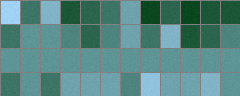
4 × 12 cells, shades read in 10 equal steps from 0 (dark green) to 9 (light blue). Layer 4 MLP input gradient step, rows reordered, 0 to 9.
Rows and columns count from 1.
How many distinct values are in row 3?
1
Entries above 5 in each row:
3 2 0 7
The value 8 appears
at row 4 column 8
